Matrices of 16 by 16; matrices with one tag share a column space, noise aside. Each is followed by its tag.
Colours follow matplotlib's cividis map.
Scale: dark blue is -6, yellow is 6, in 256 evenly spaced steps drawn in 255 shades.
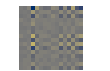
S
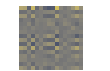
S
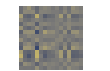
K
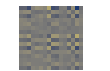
S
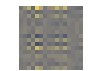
S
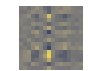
K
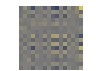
S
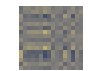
K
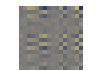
S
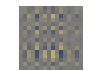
K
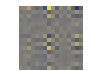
S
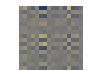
S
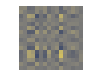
K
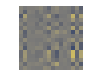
K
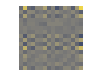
S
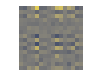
S
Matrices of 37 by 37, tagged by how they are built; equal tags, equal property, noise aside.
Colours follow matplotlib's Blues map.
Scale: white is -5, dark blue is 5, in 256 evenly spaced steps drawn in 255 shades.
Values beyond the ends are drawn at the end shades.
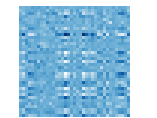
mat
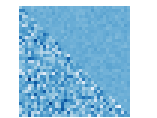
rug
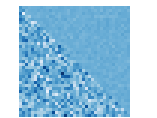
rug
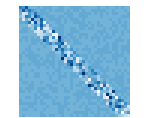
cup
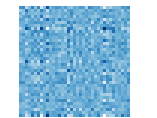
mat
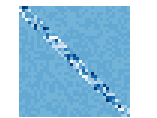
cup
